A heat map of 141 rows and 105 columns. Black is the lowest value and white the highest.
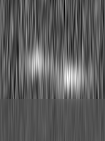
Histogram: skewed, a long tail of high values. Ninth with the highest average: centre. Seam: horizontal, 70% of the way down, the bottom part calmer. Slope: none. Bumps: two.
